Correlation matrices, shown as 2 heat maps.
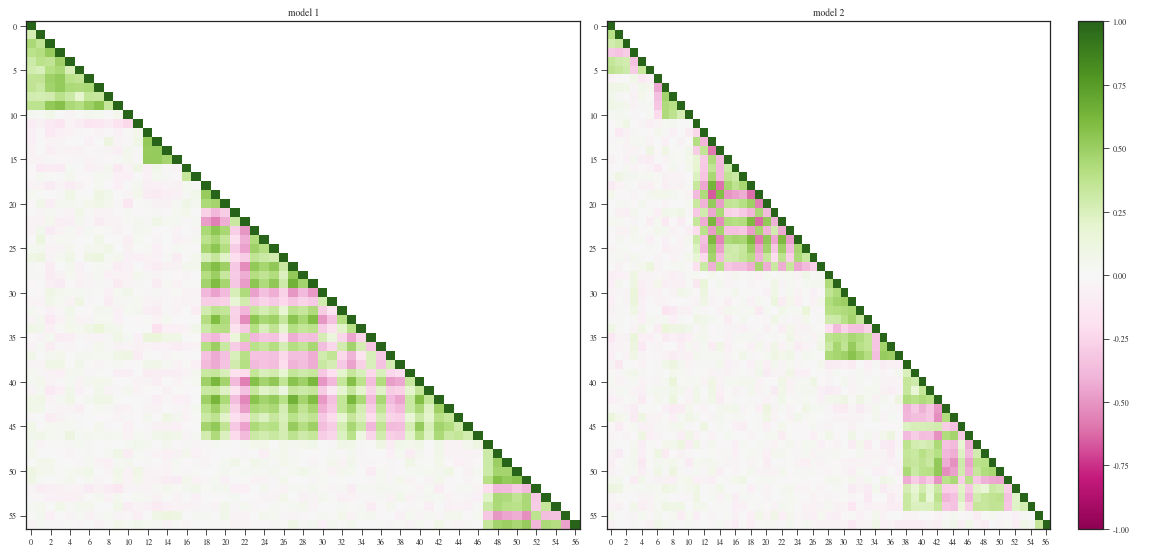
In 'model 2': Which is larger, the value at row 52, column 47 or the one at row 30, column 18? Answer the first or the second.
the first
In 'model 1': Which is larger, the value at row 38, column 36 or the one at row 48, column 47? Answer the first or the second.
the second
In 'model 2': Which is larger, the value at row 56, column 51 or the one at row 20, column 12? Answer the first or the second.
the first
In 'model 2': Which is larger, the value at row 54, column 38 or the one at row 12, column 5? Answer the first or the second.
the first
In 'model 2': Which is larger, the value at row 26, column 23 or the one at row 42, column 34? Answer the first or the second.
the second
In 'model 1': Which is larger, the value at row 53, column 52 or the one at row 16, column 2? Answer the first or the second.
the second
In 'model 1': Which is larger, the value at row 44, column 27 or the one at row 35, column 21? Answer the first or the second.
the first
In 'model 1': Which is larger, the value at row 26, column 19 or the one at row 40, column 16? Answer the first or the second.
the first
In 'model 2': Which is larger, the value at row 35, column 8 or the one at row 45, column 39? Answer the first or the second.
the second
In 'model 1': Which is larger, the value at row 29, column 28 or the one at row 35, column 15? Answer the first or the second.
the first
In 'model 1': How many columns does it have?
57
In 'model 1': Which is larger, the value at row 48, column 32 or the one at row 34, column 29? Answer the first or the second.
the second
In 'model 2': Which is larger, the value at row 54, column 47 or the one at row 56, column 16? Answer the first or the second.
the first
